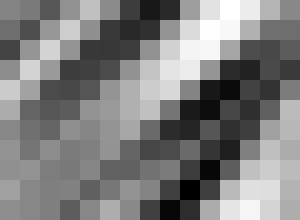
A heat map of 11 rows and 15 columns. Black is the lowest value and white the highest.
Slope: none. Average level on the scale: 50%. Calmest part: bottom left. Mirror symmetry: none. Grain: diagonal, up to the right.
